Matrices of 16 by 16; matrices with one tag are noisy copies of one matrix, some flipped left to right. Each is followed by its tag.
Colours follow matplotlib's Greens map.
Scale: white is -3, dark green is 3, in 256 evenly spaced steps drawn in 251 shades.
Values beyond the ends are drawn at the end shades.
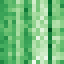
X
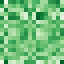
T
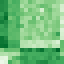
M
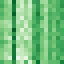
X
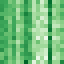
X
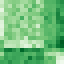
M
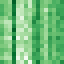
X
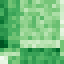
M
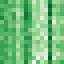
X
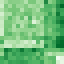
M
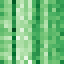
X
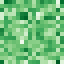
T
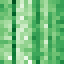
X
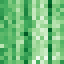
X
